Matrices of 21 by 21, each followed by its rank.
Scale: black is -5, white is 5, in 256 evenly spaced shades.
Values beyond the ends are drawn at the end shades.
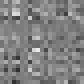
three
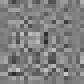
three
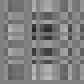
one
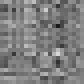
three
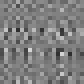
three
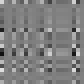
one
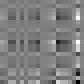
one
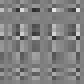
one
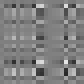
one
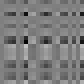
one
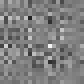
three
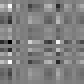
one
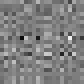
three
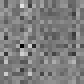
three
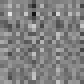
three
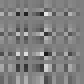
one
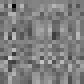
three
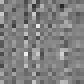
three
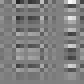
one
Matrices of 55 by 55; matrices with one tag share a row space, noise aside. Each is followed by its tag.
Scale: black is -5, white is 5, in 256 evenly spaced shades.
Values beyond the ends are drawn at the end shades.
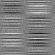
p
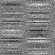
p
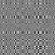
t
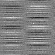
p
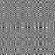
t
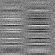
p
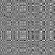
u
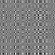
t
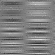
p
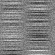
p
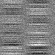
p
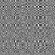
t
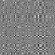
t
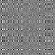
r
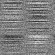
p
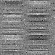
p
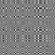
t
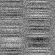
p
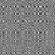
t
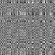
u
